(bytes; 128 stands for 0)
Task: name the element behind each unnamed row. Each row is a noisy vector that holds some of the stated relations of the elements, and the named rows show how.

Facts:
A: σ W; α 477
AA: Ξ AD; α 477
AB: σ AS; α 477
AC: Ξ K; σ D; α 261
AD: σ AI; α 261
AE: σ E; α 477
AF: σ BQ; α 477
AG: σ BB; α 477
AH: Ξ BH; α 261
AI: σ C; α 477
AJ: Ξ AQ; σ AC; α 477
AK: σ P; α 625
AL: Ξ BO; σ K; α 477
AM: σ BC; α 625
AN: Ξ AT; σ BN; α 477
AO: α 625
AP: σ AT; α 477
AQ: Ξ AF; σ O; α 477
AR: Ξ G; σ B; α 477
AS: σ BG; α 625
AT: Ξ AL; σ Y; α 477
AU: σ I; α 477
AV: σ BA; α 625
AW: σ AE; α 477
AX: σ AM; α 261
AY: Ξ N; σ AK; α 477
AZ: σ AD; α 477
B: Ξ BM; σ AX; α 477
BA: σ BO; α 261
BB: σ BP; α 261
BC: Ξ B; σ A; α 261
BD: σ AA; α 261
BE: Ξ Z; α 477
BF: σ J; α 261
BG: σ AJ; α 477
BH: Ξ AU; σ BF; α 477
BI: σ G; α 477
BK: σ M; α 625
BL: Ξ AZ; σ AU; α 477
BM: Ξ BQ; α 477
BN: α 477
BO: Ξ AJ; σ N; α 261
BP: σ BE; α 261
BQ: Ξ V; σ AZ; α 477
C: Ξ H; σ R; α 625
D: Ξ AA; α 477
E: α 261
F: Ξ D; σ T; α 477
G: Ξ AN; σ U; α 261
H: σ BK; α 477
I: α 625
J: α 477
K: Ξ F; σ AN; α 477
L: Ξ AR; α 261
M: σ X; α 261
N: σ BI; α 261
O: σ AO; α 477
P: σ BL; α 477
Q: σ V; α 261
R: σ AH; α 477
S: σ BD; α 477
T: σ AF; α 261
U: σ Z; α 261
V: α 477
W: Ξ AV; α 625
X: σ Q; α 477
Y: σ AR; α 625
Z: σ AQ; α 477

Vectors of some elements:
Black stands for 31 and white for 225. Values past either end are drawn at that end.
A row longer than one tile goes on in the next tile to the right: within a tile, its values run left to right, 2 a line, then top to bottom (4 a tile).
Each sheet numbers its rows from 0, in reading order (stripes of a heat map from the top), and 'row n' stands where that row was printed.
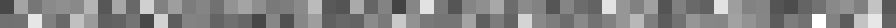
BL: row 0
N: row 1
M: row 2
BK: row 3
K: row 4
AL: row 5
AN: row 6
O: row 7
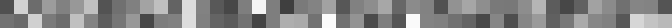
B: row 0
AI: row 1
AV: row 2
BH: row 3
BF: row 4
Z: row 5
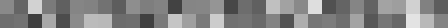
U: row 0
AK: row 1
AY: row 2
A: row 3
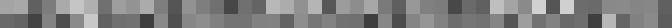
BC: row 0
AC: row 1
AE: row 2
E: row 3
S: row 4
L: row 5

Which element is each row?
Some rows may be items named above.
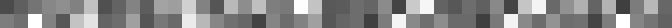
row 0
O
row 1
A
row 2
AH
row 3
C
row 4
C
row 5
Y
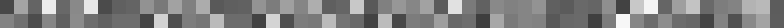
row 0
AP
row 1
G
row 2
G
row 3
T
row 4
AD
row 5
C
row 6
AX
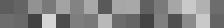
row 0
G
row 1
BC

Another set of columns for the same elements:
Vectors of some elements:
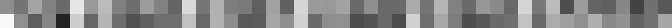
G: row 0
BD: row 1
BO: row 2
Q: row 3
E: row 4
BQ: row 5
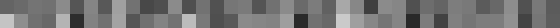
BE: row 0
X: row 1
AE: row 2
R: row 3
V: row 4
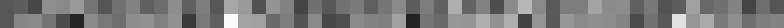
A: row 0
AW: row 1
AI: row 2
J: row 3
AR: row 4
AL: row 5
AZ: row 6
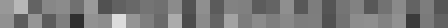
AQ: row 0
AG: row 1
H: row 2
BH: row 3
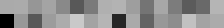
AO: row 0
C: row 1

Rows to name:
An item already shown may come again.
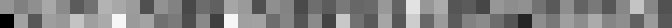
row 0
W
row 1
AI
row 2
AI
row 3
N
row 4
A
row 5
B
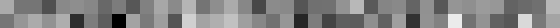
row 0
AT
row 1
AM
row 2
R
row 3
O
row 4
AD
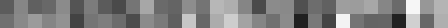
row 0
F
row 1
T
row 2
R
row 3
U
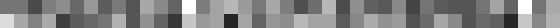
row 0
BI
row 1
AX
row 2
C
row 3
AF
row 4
BC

